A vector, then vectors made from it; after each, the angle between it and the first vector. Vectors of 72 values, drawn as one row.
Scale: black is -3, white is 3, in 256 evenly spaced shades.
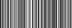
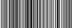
nearly opposite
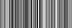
partly opposed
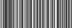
partly opposed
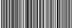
nearly opposite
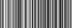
partly aligned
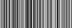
nearly opposite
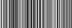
nearly opposite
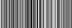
nearly opposite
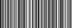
nearly parallel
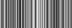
orthogonal
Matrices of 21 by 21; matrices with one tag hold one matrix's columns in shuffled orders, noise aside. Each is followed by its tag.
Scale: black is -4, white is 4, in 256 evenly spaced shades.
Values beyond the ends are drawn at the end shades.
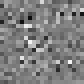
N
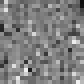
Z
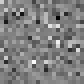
N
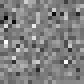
N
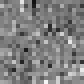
Z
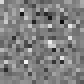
N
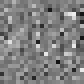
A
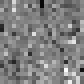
Z
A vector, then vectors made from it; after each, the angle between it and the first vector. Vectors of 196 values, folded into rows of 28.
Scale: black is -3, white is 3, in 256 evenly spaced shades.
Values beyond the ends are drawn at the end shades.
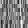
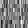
nearly parallel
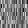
partly opposed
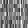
nearly parallel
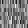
partly opposed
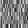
partly aligned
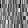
partly opposed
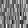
partly opposed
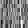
nearly parallel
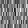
orthogonal
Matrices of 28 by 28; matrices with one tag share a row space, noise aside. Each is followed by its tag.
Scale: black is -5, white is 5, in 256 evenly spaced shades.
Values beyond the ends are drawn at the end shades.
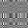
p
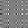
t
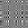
t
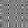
t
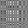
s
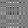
s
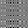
s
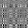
p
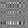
s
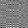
s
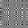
t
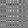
s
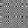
t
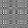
p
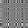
t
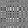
s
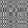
p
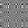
t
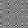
t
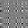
t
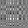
s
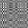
p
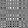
s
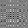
s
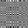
s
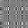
t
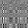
p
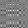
s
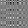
s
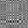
s
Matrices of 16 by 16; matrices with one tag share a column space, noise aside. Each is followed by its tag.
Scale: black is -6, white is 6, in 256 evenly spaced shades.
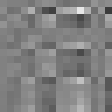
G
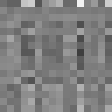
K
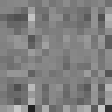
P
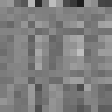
K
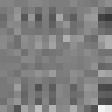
P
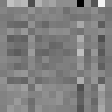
K
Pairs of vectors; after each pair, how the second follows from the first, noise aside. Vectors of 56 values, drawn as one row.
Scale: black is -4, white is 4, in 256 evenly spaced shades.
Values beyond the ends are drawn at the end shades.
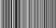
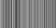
shrunk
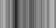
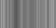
shrunk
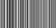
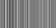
shrunk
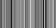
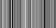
reversed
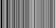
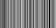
shuffled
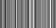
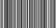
shuffled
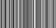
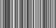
sign-scrambled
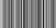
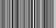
reversed
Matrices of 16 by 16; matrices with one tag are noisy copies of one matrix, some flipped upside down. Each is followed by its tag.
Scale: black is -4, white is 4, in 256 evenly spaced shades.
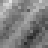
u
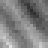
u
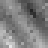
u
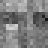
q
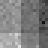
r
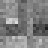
q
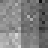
r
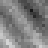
u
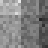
r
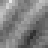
u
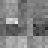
q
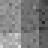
r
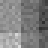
r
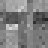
q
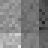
r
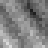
u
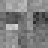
q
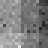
r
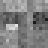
q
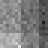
r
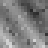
u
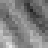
u
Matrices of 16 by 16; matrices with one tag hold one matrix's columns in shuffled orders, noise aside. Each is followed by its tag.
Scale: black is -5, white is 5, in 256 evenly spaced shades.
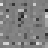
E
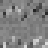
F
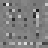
E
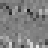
F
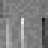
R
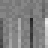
R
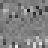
F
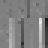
R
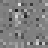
E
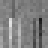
R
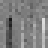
R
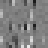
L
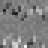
F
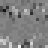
F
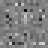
E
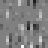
L
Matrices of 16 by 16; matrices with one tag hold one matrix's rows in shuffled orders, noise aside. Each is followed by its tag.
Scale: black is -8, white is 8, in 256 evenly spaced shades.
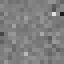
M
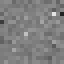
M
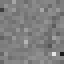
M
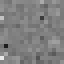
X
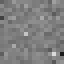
M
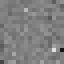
M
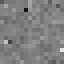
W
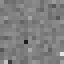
W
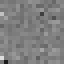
X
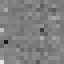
X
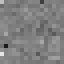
X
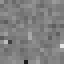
W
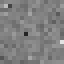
W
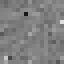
W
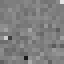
W
